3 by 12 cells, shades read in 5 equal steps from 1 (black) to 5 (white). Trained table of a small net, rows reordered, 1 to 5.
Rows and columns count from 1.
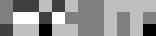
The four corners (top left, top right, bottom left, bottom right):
3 4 2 1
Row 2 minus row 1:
0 3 3 -2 3 -1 0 0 0 -1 0 -1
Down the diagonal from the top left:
3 5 4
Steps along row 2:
up same down up down same same up down up down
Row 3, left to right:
2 4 4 1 4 4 3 3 4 3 4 1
